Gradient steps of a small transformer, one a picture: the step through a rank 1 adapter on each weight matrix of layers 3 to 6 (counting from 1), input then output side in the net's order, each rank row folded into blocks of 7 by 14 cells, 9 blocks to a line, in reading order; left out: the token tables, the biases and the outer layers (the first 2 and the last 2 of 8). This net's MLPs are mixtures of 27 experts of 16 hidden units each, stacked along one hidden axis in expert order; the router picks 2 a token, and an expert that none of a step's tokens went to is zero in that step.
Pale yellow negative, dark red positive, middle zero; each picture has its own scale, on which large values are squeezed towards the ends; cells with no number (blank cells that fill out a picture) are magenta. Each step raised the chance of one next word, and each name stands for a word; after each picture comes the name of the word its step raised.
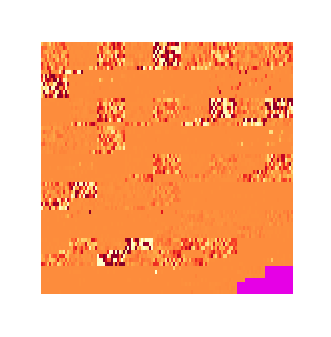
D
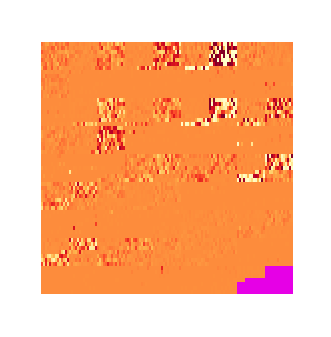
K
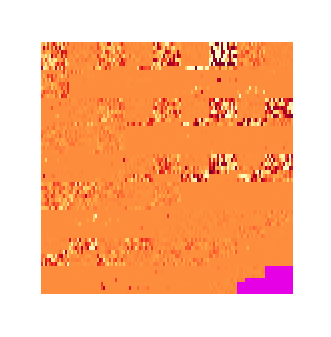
K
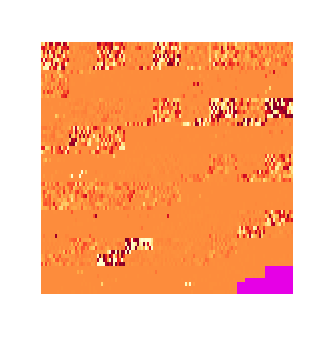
D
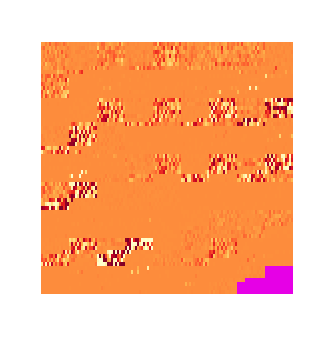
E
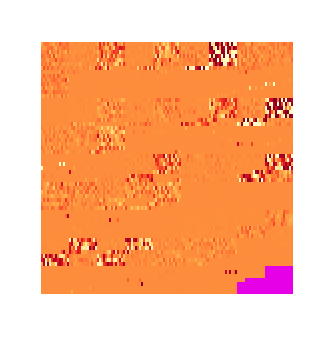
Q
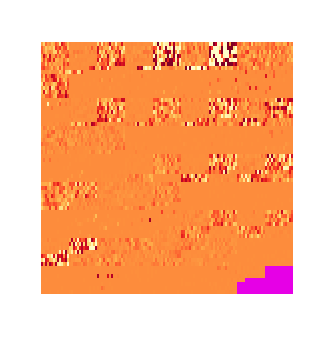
K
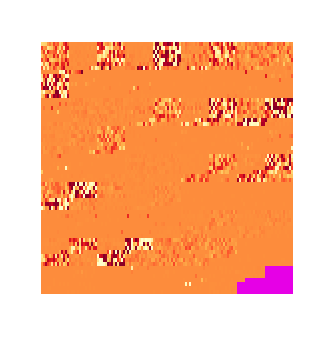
D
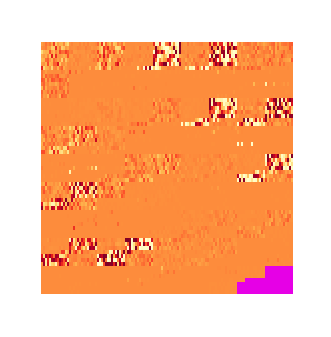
E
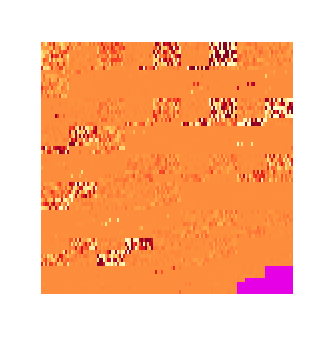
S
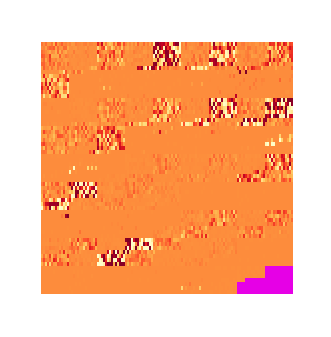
D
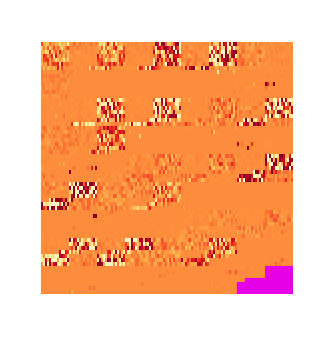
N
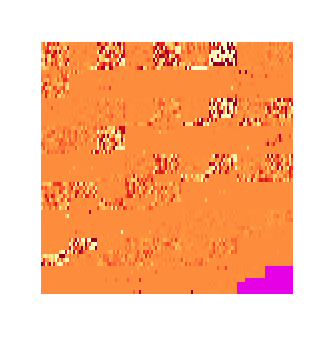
K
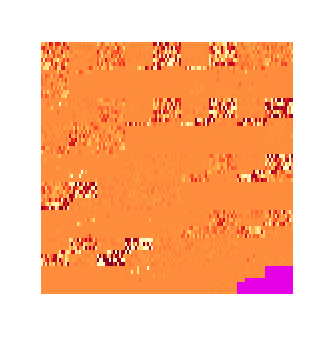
E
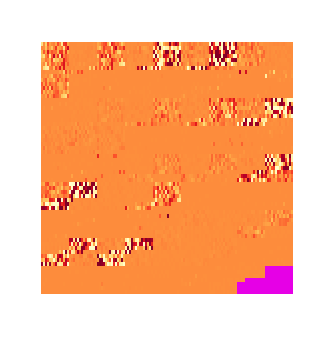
N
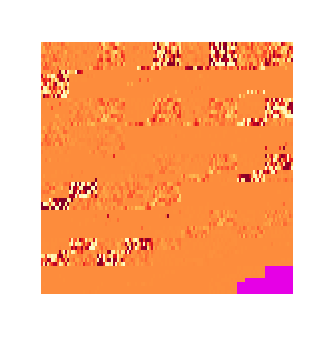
N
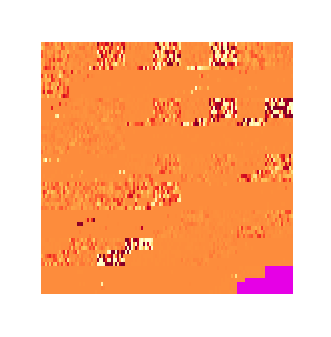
D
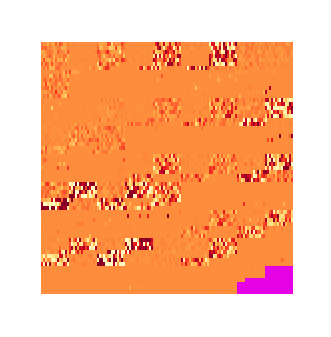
N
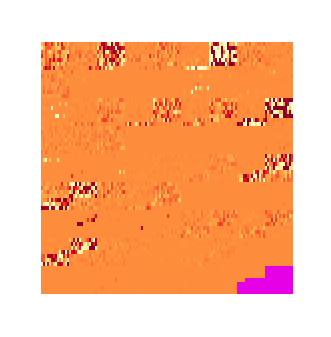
Q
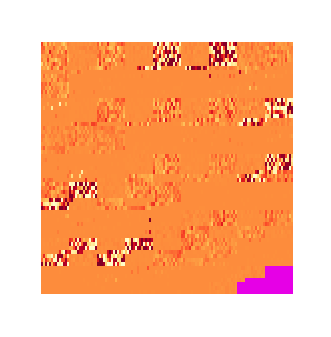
N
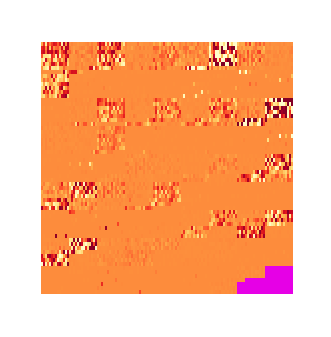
Q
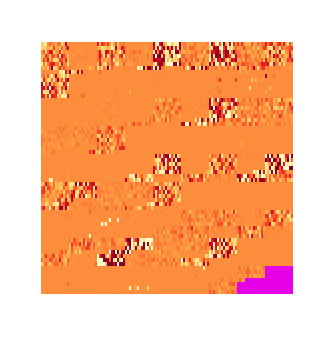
E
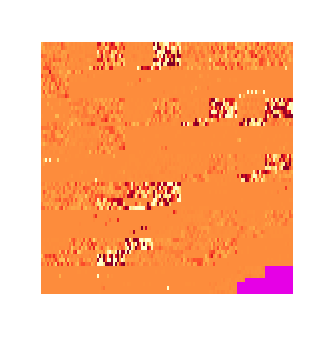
D
